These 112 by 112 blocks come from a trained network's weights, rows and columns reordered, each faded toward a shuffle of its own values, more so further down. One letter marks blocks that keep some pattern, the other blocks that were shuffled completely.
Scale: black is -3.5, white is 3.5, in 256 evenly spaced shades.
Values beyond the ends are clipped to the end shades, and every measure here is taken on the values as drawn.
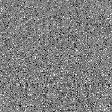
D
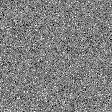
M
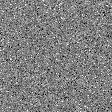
M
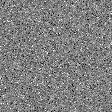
M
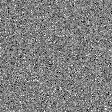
M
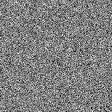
D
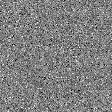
D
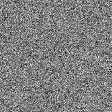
D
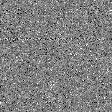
D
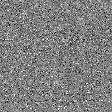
D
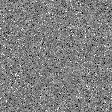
M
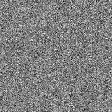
D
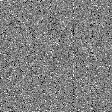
D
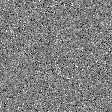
M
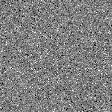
D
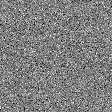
M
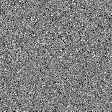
D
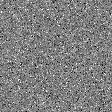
M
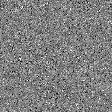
D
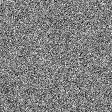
M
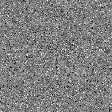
D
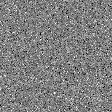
M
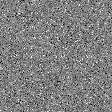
M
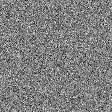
M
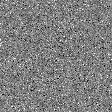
M
